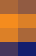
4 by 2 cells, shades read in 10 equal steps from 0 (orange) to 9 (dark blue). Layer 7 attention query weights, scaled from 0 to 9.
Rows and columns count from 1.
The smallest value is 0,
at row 2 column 1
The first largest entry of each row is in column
2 2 2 2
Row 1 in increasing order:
3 4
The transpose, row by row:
3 0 1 7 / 4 1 3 9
